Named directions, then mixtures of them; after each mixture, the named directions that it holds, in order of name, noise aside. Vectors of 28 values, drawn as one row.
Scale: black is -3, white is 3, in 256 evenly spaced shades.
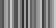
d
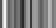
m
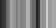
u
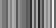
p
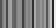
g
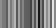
p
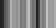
u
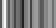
m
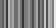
g, p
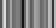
g, m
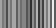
p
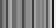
g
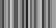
d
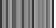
g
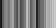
m, u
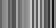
p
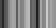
u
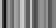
m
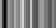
m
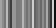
g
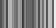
g, p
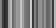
g, m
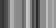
u
